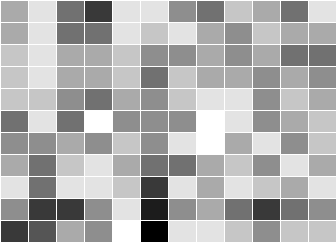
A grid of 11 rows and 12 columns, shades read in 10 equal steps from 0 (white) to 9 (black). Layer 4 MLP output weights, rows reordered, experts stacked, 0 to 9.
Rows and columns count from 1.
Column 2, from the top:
1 1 1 1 2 1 4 5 5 7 6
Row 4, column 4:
3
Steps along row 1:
down up up down same up up down up up down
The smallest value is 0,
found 4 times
